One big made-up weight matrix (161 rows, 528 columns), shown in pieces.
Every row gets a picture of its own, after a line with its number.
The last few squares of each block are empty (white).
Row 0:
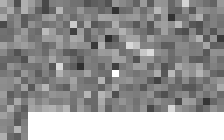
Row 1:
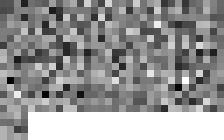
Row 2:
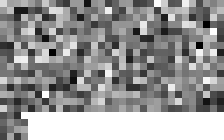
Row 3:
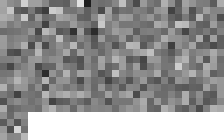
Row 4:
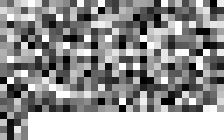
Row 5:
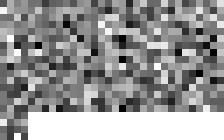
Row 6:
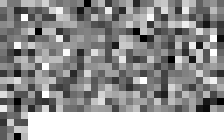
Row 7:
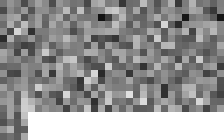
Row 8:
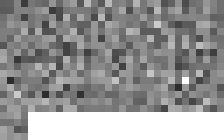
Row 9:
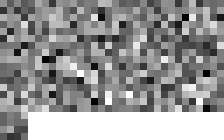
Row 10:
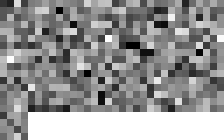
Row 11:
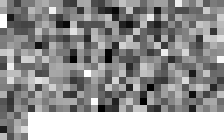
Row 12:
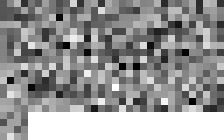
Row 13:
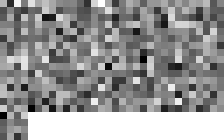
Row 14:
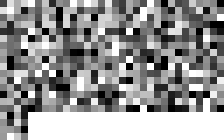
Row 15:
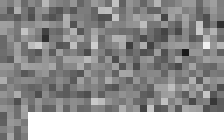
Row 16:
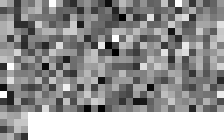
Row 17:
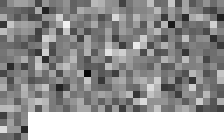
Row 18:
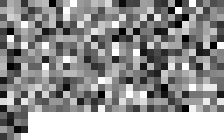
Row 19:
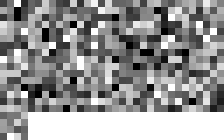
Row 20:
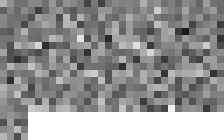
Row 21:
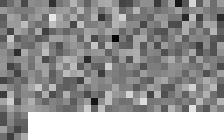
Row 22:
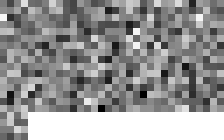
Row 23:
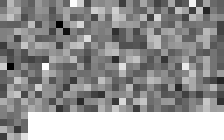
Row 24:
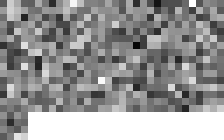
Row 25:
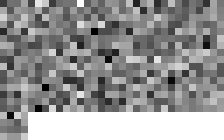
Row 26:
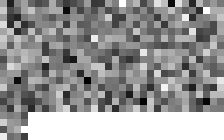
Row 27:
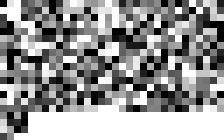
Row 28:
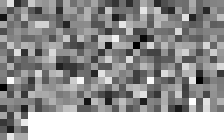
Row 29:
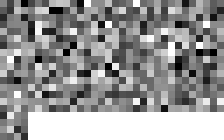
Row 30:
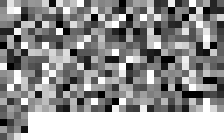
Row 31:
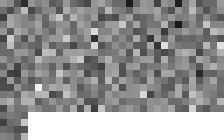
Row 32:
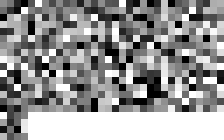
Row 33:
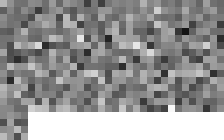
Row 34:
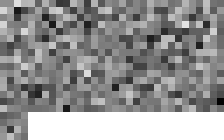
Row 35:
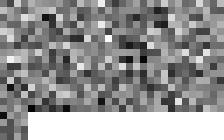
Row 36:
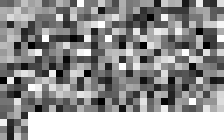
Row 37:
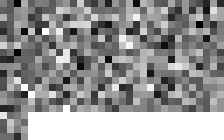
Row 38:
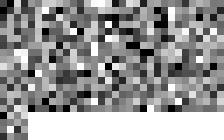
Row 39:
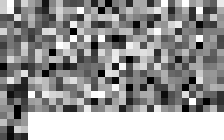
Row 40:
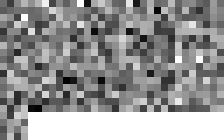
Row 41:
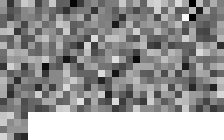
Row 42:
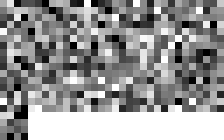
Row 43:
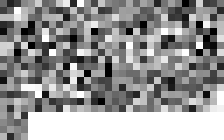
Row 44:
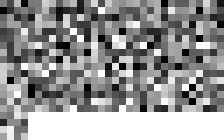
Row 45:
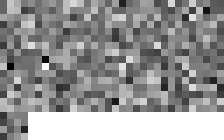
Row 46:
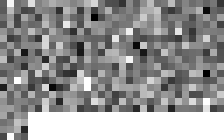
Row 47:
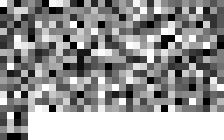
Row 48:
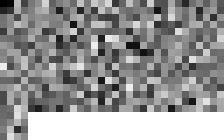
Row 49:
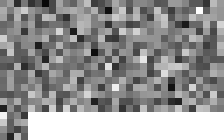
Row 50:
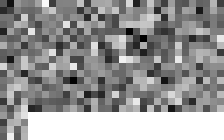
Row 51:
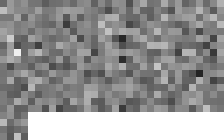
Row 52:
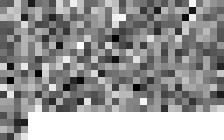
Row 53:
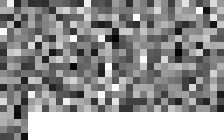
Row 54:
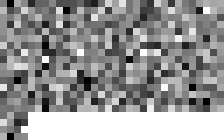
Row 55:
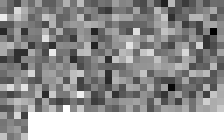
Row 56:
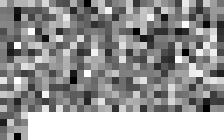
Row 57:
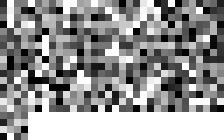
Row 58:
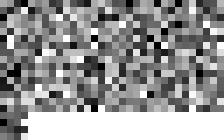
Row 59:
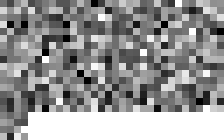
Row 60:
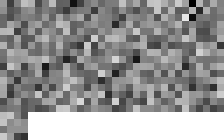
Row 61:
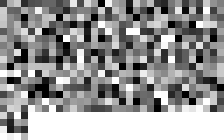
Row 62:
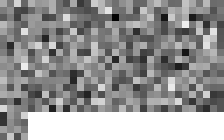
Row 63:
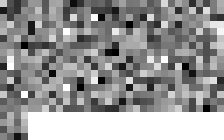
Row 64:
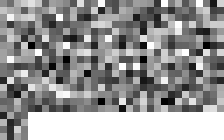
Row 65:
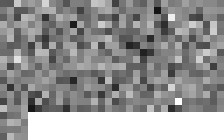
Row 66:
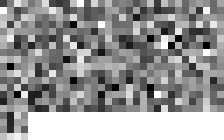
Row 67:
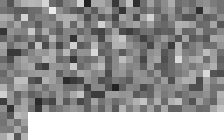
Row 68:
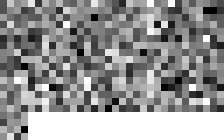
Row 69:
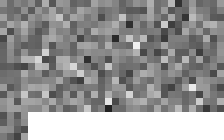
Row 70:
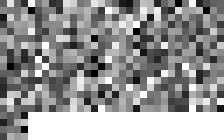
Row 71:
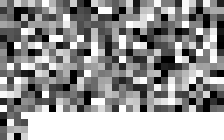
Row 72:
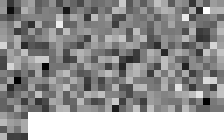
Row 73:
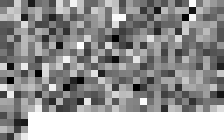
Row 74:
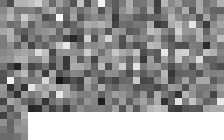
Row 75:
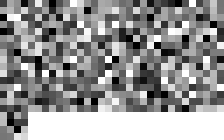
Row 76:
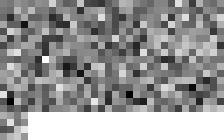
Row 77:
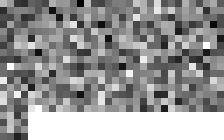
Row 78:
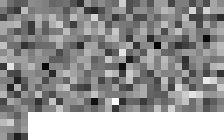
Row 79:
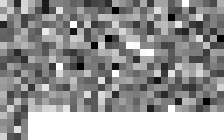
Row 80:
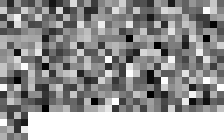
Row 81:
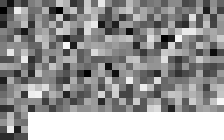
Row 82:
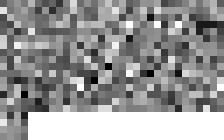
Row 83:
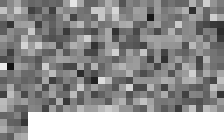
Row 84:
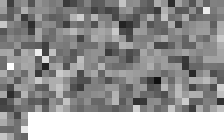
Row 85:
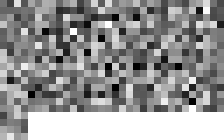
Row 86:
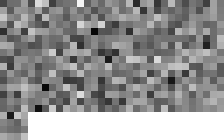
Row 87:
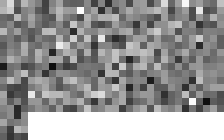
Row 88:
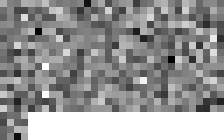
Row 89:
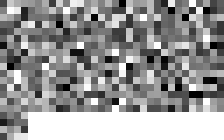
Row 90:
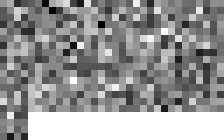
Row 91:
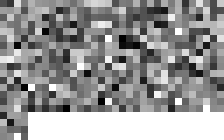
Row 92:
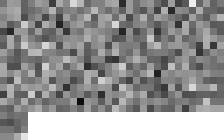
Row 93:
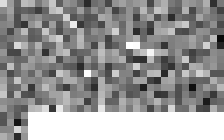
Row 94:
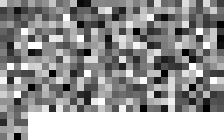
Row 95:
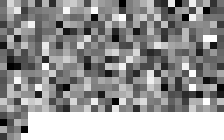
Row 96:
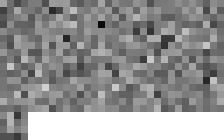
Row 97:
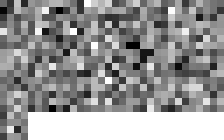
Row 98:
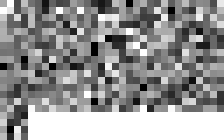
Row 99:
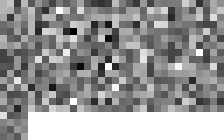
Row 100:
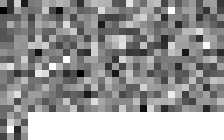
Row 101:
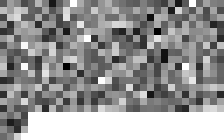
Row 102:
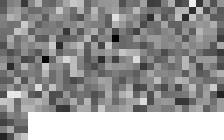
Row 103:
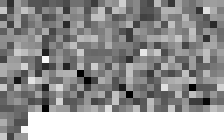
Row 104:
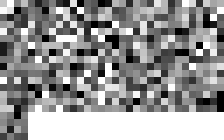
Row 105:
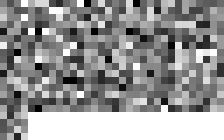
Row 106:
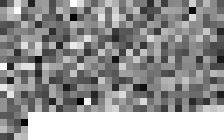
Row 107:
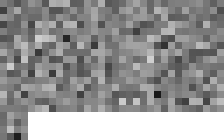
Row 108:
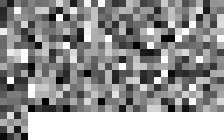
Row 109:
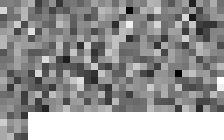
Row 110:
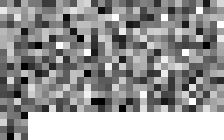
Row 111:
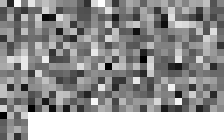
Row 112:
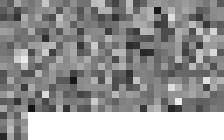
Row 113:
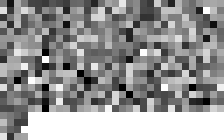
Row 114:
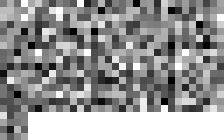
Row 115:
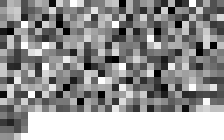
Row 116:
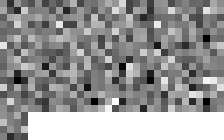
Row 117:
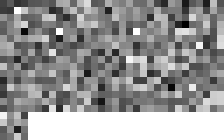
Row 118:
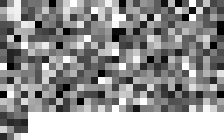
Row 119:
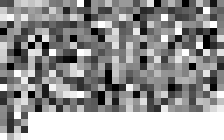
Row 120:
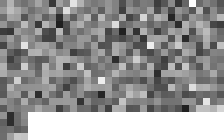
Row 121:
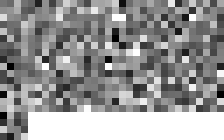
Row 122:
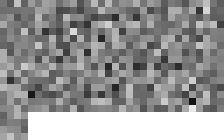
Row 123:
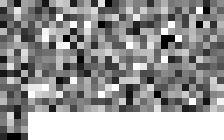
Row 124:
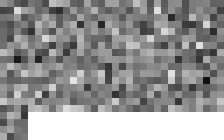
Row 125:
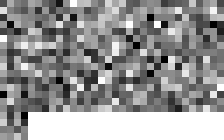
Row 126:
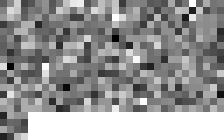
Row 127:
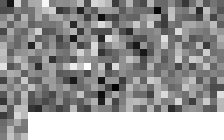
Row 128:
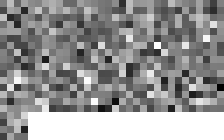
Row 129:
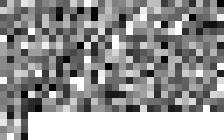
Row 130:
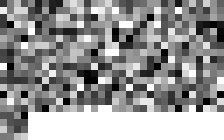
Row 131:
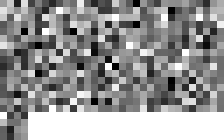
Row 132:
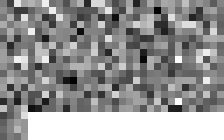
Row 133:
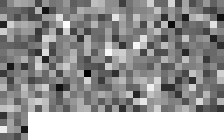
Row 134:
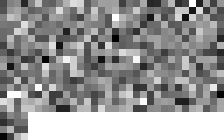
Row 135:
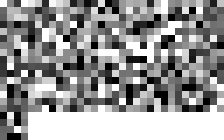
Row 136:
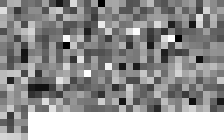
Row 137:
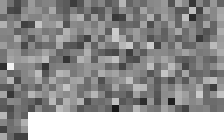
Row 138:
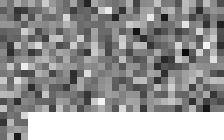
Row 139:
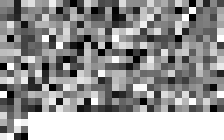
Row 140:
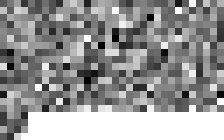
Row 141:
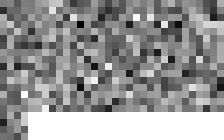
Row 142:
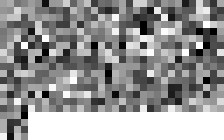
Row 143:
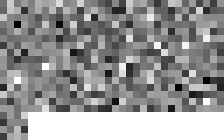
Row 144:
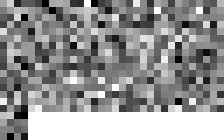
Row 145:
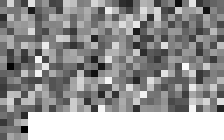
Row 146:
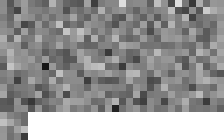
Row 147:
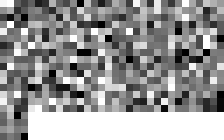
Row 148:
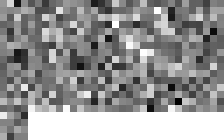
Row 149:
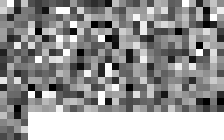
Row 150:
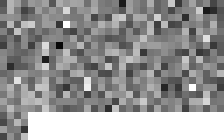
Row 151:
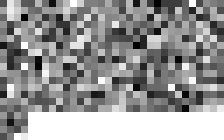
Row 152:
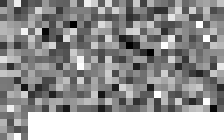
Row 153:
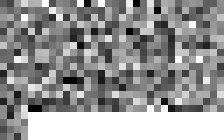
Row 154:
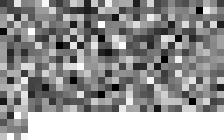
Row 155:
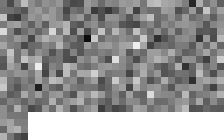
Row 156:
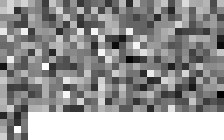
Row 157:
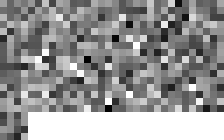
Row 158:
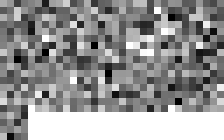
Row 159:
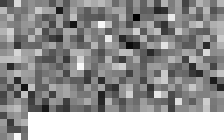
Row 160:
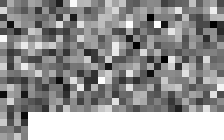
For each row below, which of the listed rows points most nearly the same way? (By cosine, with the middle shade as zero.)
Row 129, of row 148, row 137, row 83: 137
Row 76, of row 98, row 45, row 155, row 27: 98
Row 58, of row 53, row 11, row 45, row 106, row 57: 57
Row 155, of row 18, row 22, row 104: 22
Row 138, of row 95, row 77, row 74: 77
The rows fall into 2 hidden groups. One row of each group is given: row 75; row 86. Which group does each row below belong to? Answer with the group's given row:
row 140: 75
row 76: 75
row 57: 75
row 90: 86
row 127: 86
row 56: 86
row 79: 86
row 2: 86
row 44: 86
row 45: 75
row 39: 86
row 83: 75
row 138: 86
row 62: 86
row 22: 75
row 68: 75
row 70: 75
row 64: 86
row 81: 86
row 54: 75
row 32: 75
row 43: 86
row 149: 86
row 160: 75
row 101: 75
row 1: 86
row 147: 86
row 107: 86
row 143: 75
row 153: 86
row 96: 86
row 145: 75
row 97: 86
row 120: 75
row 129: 75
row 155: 75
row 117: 86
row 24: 75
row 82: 75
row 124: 86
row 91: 86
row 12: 86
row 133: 75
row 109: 75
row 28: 75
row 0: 86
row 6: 86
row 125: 75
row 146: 75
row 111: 86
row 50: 86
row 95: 75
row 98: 86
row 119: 86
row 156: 86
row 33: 86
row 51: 86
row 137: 75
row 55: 86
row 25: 86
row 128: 75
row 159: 86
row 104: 86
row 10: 86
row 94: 86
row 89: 75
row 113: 75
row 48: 86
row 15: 86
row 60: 75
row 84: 75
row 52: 75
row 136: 86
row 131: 86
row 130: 75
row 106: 75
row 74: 86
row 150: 75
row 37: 86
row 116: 75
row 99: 86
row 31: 75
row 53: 86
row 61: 86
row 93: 86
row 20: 86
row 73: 75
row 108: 86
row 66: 86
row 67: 86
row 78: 75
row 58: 75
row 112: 86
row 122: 86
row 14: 75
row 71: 86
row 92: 75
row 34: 86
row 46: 75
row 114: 86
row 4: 86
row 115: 75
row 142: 86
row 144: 86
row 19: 86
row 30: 75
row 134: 75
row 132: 86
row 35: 86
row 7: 75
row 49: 86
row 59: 75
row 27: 75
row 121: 75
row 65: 86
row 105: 86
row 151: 75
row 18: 75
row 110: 86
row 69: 75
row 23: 75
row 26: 75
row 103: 75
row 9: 75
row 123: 86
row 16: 75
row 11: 75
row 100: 86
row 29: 86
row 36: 86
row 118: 75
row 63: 75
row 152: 86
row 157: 75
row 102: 75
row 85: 86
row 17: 75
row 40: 86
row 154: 86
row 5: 86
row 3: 86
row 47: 86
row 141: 75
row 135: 86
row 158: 86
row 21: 75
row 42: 86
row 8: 86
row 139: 75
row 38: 86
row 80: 75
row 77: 86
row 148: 86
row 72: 75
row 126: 75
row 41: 75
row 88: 86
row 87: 86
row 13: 86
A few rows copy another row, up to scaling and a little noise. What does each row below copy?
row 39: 87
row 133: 17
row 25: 86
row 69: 157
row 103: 113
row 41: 60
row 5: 51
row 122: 85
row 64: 4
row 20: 33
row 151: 24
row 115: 92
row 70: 145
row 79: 0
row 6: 88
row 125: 160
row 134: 102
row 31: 58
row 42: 144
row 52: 73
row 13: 111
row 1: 8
